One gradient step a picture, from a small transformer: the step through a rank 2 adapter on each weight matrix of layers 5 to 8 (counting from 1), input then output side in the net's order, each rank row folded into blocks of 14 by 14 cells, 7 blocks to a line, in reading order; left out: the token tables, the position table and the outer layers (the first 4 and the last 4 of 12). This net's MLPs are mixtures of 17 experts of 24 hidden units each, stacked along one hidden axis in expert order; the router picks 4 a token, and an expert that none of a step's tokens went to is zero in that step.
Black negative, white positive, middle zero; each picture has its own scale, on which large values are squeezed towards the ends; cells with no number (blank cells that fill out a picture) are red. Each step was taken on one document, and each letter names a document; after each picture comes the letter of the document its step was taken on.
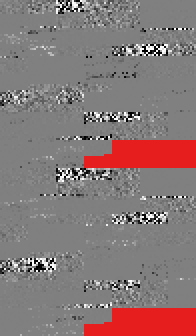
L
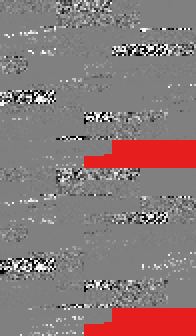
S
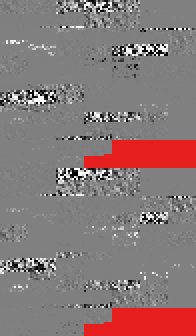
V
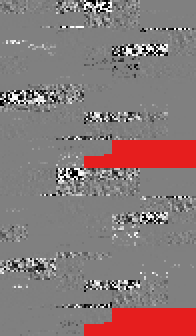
V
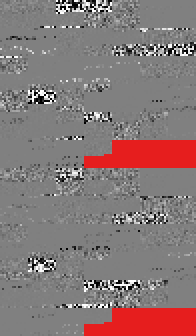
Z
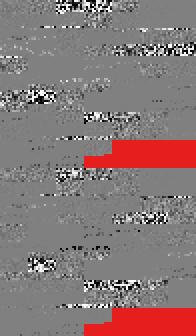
Z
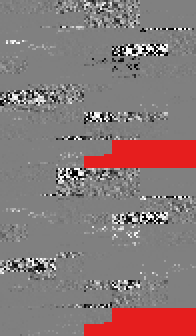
V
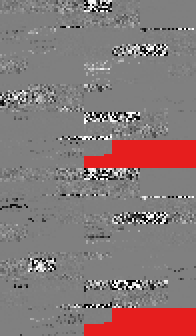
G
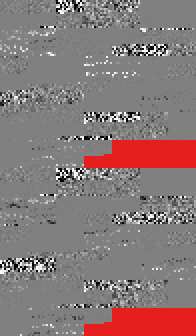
S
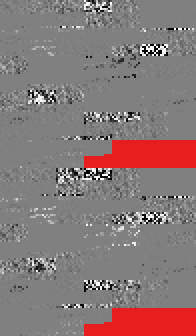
L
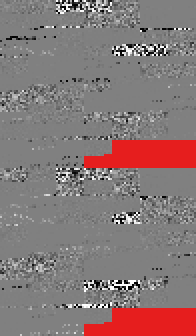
Z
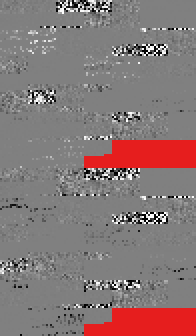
G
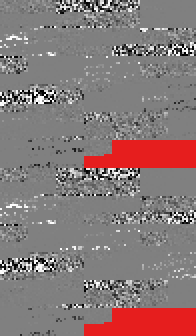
S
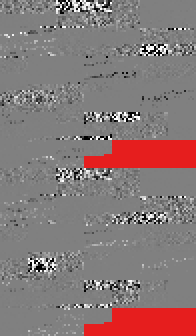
L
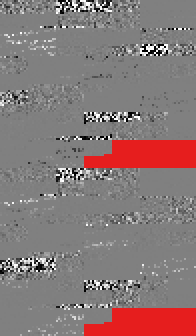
L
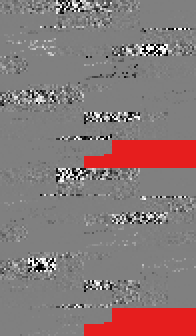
L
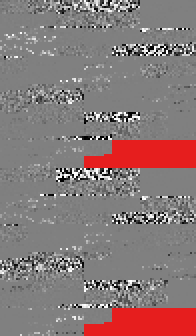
S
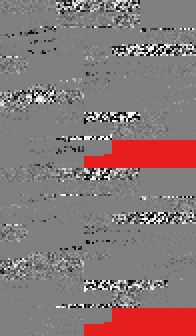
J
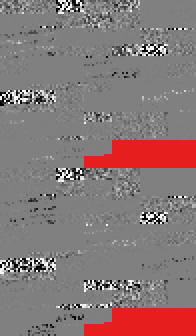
L
